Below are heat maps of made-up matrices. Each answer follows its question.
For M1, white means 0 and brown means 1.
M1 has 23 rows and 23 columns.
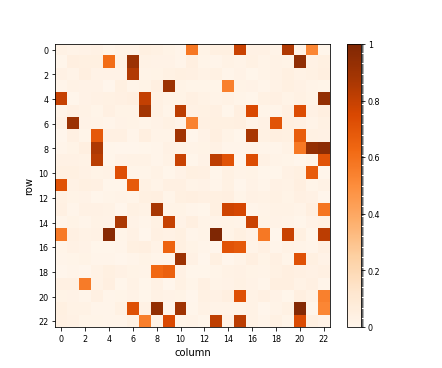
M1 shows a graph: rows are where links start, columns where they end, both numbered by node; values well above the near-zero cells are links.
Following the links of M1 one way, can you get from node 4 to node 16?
yes
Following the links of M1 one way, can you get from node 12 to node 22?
no
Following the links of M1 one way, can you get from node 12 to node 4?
no
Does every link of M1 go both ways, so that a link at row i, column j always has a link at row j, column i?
no
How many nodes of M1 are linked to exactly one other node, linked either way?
0
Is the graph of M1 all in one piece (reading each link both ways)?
no
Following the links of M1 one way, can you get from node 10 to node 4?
yes
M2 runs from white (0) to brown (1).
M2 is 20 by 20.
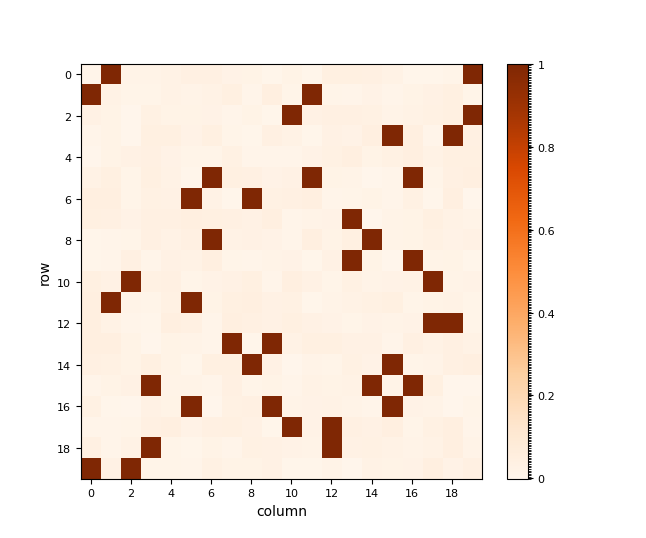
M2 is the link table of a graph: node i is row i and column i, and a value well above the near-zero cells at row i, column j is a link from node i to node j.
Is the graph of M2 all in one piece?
no
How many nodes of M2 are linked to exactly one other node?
1
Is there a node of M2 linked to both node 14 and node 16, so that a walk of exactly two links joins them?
yes
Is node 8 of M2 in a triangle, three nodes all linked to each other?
no
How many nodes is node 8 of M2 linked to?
2
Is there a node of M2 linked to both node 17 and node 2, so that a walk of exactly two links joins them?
yes
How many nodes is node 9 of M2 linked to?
2
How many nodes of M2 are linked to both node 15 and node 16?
0
